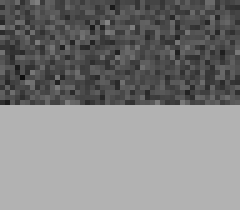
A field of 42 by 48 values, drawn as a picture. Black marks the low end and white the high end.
The table splits into 2 rows of 1 panel. Panel 1,1: low, fine-grained. Panel 2,1: high, flat.
